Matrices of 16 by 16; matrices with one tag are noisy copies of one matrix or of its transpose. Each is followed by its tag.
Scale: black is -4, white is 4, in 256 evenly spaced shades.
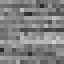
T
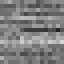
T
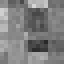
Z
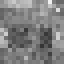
Z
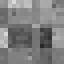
Z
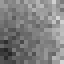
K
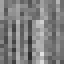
T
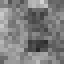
Z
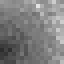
K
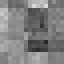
Z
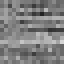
T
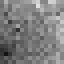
K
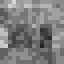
Z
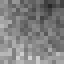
K
